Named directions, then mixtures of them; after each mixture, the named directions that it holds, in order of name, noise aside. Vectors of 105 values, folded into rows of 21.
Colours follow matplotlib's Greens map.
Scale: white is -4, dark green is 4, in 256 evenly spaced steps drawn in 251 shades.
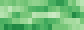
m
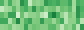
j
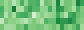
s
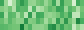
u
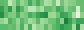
j, m, u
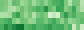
j, m, u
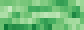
m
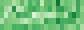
m, s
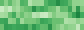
j, m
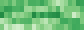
m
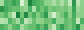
j, u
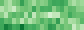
m, u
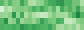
j, m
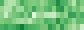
m, s, u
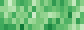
m, u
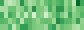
j, s, u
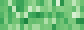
m, s, u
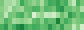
m, s, u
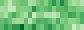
m, u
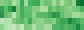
m, s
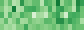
j, s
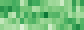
j, m, u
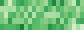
m, u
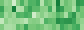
s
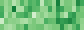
s
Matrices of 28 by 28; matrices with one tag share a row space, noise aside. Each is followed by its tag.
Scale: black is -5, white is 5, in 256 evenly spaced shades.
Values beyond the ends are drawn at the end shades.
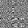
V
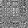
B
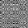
B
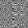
V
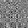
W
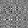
W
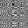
V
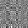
W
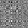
W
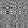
W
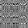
B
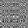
B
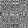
B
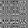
B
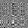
V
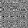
B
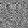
W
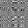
V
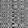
V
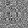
W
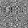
W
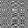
V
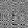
V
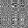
V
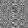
V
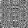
B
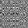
B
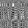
V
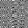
V
